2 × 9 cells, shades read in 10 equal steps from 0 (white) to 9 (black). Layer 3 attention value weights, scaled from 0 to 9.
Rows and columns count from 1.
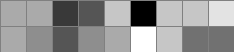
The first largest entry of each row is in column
6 3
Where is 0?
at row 2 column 6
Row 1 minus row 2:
0 -1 1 2 -1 9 0 -3 -4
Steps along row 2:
up up down down down up up same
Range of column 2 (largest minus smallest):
1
